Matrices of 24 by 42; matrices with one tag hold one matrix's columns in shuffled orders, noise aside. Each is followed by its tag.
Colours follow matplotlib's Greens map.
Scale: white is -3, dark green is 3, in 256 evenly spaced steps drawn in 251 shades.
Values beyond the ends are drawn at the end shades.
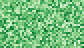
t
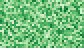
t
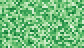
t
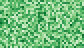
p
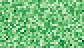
t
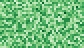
p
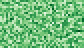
p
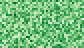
p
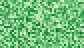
t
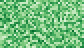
p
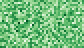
p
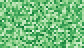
t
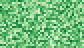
t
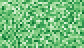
p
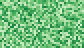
t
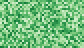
p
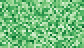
t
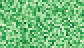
t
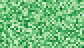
t
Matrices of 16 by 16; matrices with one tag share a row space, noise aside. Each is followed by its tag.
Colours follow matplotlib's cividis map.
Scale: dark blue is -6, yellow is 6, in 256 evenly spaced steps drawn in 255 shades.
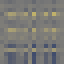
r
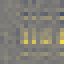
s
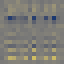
r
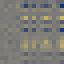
s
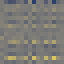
r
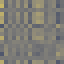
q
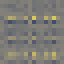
r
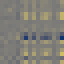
s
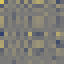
q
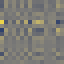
q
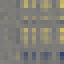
s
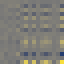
s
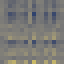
r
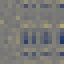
s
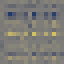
r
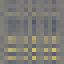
r
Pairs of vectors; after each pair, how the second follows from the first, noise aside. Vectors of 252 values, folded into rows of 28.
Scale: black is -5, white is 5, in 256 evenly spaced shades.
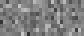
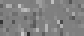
partly zeroed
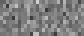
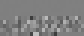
partly zeroed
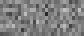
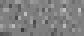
partly zeroed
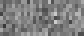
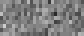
negated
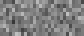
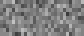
negated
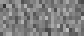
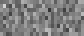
negated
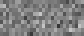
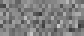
negated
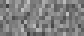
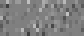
partly zeroed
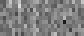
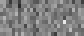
negated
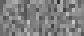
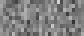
negated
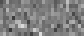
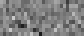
negated
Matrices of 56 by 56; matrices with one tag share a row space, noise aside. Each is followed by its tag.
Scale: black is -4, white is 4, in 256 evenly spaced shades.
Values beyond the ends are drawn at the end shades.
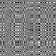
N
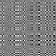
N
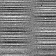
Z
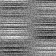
Z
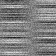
Z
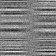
Z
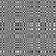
N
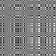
N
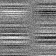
Z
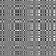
N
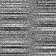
Z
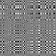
N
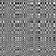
N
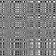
N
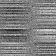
Z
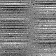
Z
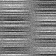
Z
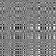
N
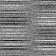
Z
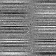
Z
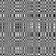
N
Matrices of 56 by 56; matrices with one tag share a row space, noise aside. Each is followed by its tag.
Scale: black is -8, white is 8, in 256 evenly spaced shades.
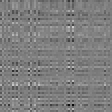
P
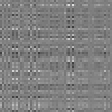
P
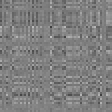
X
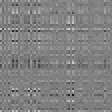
P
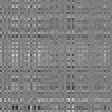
P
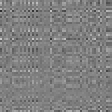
X
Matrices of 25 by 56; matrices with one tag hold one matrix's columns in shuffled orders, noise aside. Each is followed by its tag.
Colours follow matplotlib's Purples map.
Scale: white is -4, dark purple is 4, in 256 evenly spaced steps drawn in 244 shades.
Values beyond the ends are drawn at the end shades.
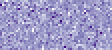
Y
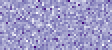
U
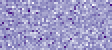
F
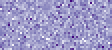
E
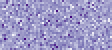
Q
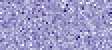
F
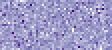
Y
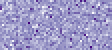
U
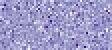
Y
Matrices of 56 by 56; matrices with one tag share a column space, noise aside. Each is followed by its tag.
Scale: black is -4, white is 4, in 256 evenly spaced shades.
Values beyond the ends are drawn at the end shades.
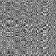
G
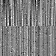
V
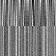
V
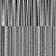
V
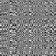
G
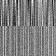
V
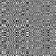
G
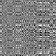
G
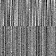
V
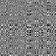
G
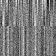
V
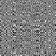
G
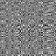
G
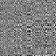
G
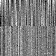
V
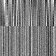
V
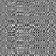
G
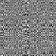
G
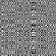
G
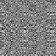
G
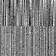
V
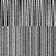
V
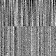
V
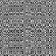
G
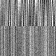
V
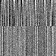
V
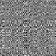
G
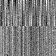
V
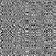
G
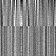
V
